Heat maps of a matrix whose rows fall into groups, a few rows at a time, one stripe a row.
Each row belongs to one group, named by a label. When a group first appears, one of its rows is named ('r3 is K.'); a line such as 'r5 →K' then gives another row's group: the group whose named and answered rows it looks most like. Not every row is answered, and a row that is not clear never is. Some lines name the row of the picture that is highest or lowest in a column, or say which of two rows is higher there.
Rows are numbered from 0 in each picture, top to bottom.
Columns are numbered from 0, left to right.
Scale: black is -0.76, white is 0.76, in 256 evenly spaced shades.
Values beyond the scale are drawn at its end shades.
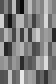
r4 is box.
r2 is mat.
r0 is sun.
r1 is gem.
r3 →gem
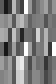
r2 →box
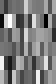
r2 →mat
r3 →mat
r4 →gem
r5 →box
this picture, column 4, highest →4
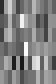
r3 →mat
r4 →mat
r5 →box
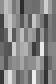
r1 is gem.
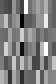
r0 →mat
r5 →box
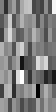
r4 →box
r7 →box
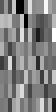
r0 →sun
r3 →gem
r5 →mat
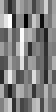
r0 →gem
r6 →gem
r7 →mat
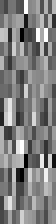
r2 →box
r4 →gem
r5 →sun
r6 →mat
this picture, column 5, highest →10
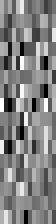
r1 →gem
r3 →box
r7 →gem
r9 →sun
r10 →gem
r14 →gem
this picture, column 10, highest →1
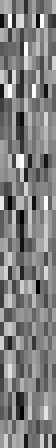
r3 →mat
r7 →mat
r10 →box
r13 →mat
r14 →gem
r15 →sun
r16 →sun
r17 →box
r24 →gem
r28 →sun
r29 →sun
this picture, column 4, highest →11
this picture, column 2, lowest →14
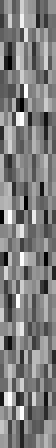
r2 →mat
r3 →gem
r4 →gem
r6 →mat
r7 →sun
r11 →gem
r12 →gem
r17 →box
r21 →gem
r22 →gem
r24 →gem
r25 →mat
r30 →box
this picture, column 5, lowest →7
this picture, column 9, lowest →1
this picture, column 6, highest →6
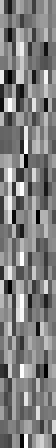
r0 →gem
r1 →box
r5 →gem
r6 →sun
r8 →gem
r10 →mat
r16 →sun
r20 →gem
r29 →box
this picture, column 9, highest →29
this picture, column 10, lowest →30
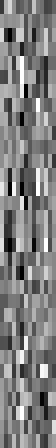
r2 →gem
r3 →box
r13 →box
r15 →gem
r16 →gem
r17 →gem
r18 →box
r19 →sun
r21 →mat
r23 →sun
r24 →mat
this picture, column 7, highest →19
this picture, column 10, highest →26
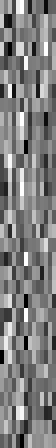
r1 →gem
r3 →gem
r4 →mat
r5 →box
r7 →mat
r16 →box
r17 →box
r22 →mat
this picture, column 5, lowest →31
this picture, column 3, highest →16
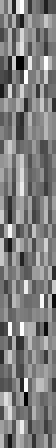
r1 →sun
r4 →sun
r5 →mat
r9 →sun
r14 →gem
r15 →gem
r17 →gem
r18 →box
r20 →mat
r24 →sun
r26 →sun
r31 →gem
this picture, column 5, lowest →4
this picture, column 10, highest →21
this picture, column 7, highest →4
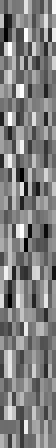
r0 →mat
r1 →gem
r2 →mat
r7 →sun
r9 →gem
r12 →sun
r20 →gem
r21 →gem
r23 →mat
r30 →mat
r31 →box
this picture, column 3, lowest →19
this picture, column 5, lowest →12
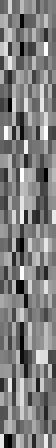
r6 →mat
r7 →mat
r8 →sun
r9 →box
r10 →mat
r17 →sun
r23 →sun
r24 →sun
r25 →box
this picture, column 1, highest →9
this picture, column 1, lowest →31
